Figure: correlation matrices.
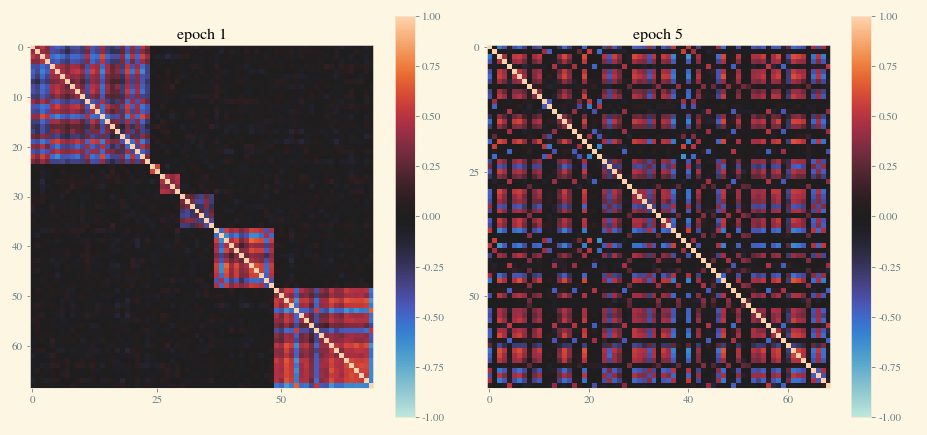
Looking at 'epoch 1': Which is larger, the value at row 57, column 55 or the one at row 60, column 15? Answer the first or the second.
the second
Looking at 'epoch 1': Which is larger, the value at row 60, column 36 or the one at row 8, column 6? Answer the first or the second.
the second
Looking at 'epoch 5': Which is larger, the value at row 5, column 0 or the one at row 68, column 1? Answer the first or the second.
the second
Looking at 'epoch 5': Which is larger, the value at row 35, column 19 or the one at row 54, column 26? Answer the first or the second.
the first
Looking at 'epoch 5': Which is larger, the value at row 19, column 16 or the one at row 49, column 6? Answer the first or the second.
the first
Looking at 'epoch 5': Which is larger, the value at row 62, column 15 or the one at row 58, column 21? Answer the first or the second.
the first
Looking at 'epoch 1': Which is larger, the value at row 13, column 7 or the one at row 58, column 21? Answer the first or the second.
the first
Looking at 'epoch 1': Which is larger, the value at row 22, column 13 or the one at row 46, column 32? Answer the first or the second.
the second
